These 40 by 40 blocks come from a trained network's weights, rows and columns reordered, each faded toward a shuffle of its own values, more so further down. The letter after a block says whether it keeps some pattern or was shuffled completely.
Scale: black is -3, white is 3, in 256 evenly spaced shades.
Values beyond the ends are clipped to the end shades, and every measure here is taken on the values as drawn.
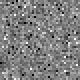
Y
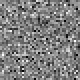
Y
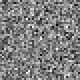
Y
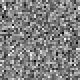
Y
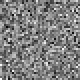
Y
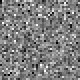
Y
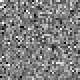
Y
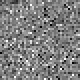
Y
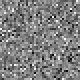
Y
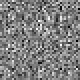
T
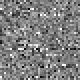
T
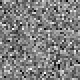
Y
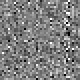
T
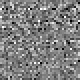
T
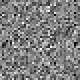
T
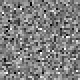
Y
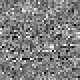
T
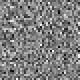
T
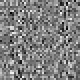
T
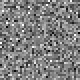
Y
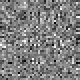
T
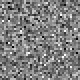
Y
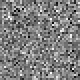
Y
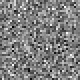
Y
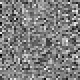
T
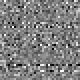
T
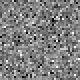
Y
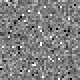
Y
